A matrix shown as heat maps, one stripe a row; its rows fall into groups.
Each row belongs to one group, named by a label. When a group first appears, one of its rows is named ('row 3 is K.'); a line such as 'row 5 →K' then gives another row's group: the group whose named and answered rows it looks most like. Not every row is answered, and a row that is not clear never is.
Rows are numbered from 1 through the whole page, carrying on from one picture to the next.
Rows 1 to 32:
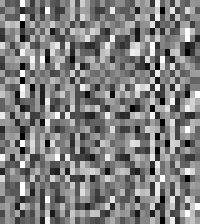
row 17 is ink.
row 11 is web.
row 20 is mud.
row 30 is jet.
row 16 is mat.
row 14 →jet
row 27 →web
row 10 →mud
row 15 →jet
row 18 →jet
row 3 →web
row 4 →mud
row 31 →mat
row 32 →jet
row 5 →mat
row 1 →web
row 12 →mud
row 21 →ink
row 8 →ink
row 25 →mat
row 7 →ink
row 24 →web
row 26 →ink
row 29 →jet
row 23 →ink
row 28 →web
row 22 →mud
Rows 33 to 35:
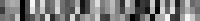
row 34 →mud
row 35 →mat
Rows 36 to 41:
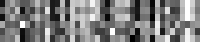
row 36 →mat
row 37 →mat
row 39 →web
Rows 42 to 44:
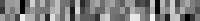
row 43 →mud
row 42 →mud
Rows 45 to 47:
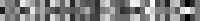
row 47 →ink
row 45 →ink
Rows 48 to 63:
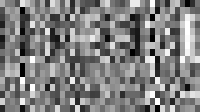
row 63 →mud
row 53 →mat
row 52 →mat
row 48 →ink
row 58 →mud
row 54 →jet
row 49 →mud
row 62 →web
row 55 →mat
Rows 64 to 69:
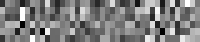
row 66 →web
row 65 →web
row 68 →jet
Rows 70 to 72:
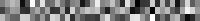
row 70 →mud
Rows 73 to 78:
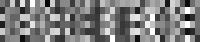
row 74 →jet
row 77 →ink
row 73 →ink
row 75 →ink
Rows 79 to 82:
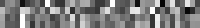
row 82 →web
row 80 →ink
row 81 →web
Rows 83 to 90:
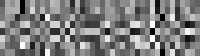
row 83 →mud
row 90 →jet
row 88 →ink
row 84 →mud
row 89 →web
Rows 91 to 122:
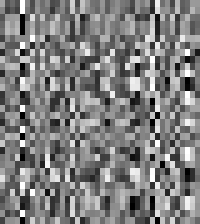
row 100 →mud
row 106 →web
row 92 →web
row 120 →mat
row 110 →mud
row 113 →mat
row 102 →ink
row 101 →jet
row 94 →mud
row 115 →ink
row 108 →mat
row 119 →mat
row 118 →ink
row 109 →web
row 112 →jet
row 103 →ink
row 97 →web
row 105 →mat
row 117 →web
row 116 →ink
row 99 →ink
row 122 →mud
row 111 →web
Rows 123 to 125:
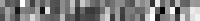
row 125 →jet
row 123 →web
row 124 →jet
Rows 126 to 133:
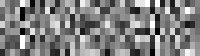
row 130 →mud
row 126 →web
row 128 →mud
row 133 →mat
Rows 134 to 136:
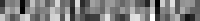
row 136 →ink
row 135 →mud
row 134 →mud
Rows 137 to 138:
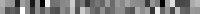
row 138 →web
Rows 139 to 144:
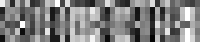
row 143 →mat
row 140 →mat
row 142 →web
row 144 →mat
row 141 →mat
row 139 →ink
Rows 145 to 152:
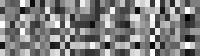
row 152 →ink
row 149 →web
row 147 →ink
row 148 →ink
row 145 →web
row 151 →mat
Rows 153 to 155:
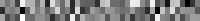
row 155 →web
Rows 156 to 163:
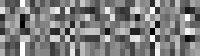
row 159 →mud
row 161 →ink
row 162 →web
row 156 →web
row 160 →mat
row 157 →ink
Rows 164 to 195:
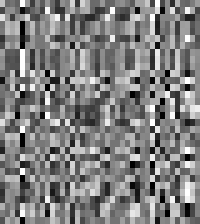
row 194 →ink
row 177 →mat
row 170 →mud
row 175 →mat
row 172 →web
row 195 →mud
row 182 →web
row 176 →ink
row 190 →mat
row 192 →jet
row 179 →jet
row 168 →mud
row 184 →mud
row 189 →mud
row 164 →web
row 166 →ink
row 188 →web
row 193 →ink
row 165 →jet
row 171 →web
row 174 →ink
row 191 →mat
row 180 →jet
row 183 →mud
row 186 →ink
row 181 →ink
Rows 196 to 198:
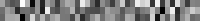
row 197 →jet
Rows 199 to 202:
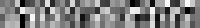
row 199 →mat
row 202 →mud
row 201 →mud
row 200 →ink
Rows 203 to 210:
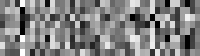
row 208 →ink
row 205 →mat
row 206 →mud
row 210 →web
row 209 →ink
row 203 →ink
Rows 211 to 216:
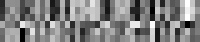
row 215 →mud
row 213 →mat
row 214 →ink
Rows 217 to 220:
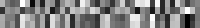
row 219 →ink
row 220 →ink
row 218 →mat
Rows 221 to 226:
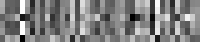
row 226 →mud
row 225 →web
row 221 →web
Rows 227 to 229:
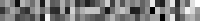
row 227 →jet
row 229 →jet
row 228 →mat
